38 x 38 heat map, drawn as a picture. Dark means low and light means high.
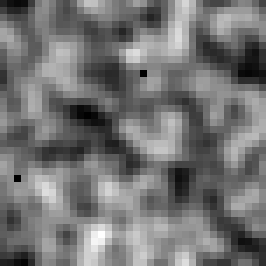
Odd rows or columns: none. Mirror symmetry: none. Ninth with the highest average: bottom middle. Grain: blotchy. Slope: none. Lone odd cells: 2, each lower than its neighbours.
